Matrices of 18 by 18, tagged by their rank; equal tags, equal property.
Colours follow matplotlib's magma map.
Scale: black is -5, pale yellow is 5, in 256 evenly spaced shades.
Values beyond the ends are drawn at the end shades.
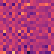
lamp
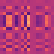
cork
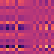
cork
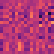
lamp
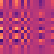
cork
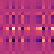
cork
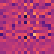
lamp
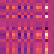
cork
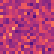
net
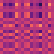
cork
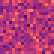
net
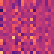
lamp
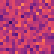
net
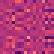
lamp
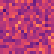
net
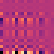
cork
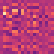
lamp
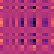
cork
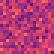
net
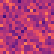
net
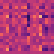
lamp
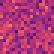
net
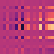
cork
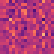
lamp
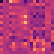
lamp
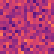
net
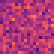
net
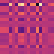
cork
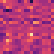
lamp
